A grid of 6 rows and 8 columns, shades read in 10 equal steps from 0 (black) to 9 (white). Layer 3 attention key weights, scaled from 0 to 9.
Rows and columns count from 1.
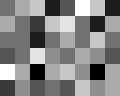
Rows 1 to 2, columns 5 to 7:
3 9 7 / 8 4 1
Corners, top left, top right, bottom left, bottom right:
4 1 2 6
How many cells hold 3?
5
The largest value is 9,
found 2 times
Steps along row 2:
down down up up down down up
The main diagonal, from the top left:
4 4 1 5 7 7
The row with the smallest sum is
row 3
